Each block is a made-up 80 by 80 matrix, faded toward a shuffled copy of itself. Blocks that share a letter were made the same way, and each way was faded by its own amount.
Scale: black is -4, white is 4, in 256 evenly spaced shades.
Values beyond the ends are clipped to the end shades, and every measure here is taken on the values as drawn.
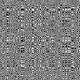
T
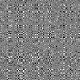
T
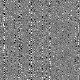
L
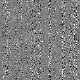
L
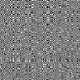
T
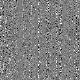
L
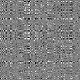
T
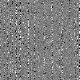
L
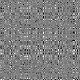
T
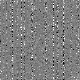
L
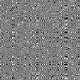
T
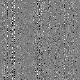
L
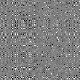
T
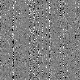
L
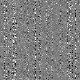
L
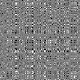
T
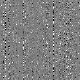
L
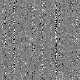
L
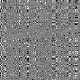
T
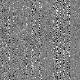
L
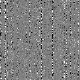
L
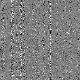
L
